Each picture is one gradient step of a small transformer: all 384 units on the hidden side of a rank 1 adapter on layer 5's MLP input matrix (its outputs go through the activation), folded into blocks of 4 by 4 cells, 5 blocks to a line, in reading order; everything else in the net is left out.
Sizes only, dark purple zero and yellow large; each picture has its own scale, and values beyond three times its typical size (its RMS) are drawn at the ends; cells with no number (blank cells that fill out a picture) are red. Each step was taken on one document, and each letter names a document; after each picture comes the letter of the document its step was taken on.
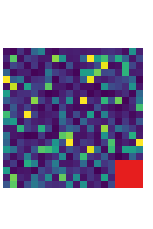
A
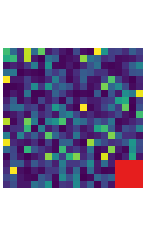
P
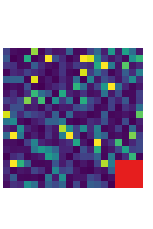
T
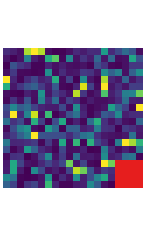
P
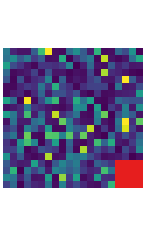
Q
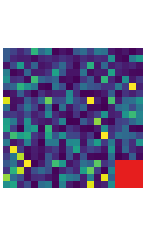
Q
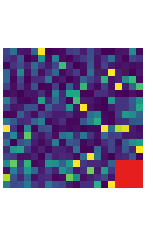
Q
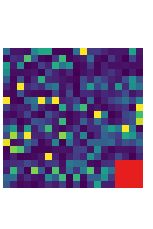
Q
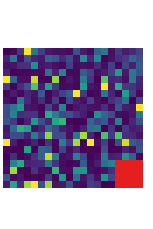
P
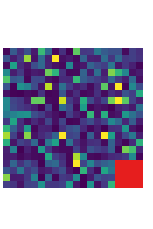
A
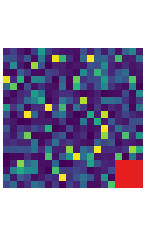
A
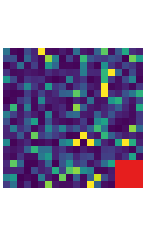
P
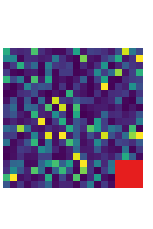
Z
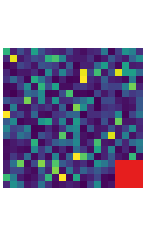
Z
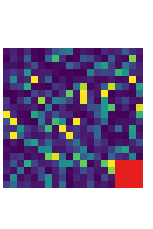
T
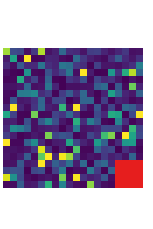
Z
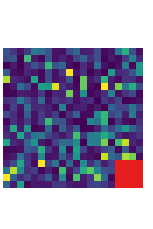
Z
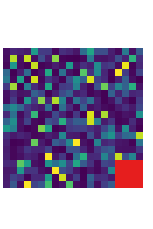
A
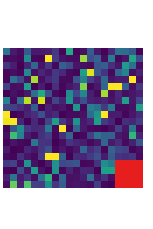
T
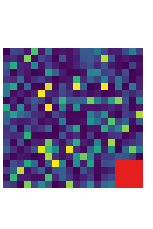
A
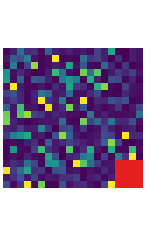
A
